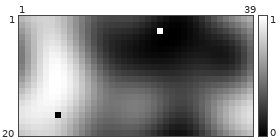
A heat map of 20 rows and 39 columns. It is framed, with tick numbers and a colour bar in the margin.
Stripes: none. Ninth with the lowest average: top middle. Lone odd cells: 2, 1 higher and 1 lower than their neighbours.
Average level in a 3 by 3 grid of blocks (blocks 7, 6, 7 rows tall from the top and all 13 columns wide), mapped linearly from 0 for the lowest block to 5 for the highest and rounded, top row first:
4 0 0
5 1 1
5 2 3
